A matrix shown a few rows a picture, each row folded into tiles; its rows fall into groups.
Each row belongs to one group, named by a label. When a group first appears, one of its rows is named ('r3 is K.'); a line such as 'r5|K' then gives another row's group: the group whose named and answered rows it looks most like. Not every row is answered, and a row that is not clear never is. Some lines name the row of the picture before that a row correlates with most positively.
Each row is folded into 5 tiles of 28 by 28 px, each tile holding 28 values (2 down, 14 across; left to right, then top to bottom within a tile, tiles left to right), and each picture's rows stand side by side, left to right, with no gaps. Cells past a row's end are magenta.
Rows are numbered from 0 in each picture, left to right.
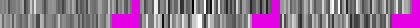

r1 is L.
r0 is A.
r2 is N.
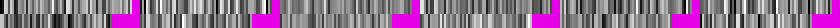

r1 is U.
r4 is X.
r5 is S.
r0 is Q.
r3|L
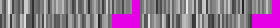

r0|S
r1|N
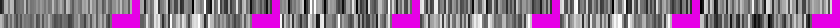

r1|L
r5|Q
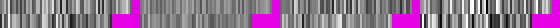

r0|N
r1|N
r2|L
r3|N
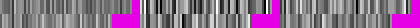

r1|X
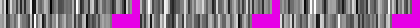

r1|S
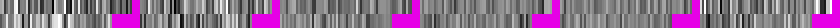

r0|L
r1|S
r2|X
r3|S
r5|X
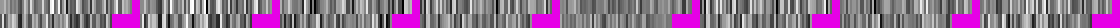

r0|N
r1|N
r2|S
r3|U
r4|X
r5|U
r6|S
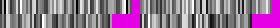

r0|U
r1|N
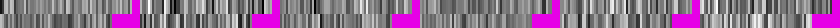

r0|Q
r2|S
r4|N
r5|L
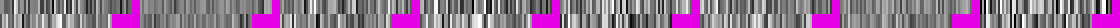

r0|L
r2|A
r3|L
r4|N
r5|L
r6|N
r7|U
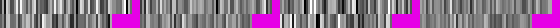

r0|U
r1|U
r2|A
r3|X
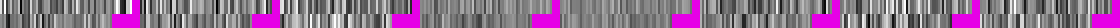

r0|X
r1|U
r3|Q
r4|N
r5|X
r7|A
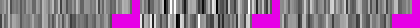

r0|N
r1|A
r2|N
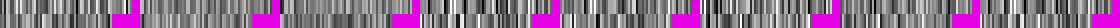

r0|U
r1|L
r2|Q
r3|A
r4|A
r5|X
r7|A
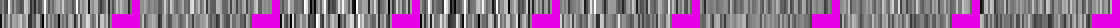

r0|S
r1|N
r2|S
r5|L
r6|N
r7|Q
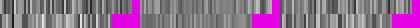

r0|L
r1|X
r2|S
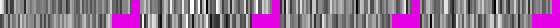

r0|L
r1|N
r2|U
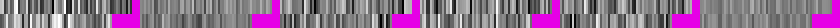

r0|L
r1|Q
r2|S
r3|X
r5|N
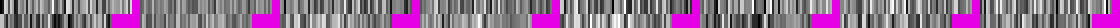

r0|Q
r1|S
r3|L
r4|L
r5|Q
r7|U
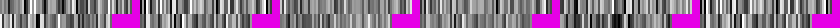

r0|A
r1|U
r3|U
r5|U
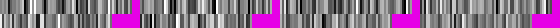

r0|A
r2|X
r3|U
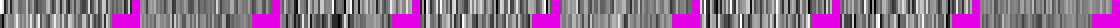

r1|X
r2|Q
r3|U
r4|L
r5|X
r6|S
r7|Q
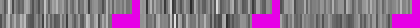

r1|X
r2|Q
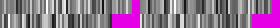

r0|N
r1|A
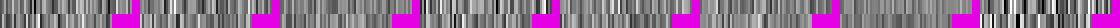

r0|S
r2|S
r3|U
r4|N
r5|L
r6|Q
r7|A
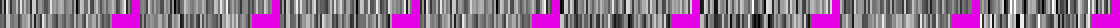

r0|U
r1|S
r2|U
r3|U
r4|Q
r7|A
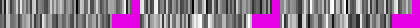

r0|U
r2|N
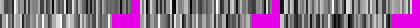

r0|L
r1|X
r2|Q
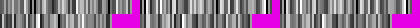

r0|S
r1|U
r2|U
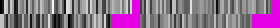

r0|Q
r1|U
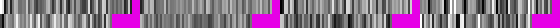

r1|Q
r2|Q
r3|A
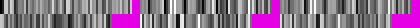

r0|Q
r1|A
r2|A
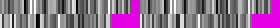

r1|A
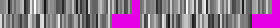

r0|A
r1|N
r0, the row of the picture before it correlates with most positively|1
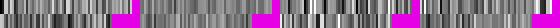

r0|Q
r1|S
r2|A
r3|X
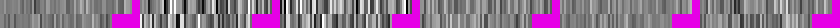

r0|S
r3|L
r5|S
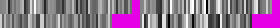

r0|A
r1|N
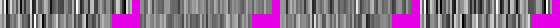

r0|X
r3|X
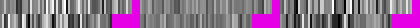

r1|S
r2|Q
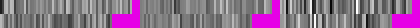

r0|Q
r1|S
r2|X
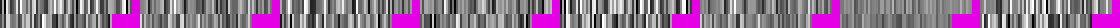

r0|U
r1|A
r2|S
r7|N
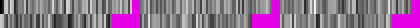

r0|Q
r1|N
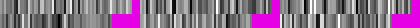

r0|Q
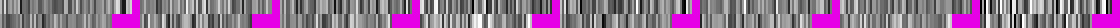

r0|X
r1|N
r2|X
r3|L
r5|S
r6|L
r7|U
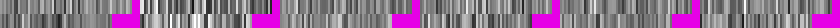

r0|Q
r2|L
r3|N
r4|A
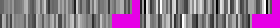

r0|S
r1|U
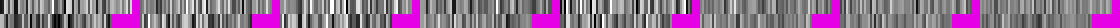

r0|Q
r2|N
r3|X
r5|A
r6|U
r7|Q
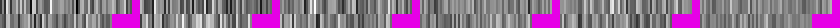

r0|U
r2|A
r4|N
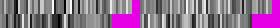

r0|Q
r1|N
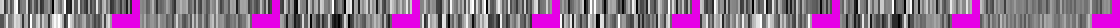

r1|X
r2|Q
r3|N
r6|Q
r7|L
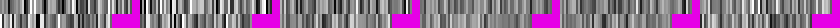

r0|A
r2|X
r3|L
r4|X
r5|N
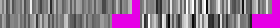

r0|X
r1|N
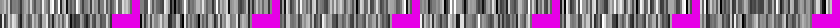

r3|A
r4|U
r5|X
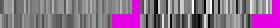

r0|Q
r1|Q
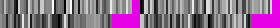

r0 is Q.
